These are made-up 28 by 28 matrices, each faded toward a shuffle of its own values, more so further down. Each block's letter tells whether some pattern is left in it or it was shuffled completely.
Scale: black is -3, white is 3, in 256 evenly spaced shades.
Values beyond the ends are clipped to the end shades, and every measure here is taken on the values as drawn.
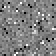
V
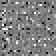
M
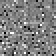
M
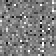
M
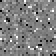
V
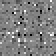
M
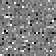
V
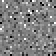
V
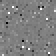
V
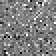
V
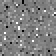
V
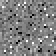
V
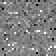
V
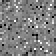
V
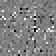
M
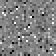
V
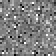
V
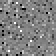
V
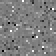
V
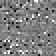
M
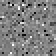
M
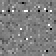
M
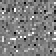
M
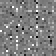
M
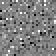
V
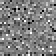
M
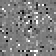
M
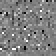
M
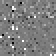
M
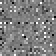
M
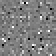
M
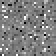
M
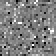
V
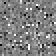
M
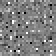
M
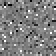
V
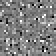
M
